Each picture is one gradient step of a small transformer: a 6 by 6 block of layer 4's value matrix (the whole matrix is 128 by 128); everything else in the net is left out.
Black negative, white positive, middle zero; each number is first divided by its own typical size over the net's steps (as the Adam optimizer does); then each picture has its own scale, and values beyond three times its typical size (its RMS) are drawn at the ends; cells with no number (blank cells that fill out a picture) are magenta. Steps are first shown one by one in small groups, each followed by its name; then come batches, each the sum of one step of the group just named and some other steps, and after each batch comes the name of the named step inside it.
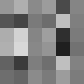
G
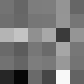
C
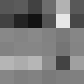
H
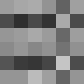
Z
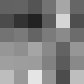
H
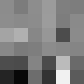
C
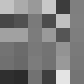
C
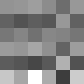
Z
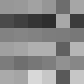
Z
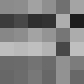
G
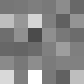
C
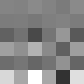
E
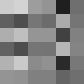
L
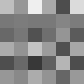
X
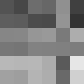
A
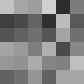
A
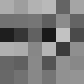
A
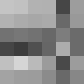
L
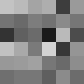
L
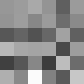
E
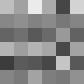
X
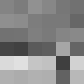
A
